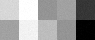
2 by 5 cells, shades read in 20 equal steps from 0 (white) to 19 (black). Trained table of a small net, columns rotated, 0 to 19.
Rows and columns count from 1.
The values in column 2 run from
0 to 1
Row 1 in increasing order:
0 3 7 8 15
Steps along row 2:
down up up up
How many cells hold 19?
1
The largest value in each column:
7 1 8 8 19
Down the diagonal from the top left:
3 1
